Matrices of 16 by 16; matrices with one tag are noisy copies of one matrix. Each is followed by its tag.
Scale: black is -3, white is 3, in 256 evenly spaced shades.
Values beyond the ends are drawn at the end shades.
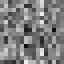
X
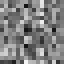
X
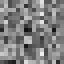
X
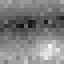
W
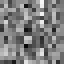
X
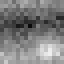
W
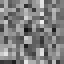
X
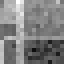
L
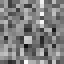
X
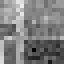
L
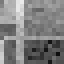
L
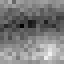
W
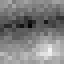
W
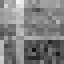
L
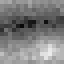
W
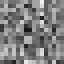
X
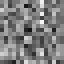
X
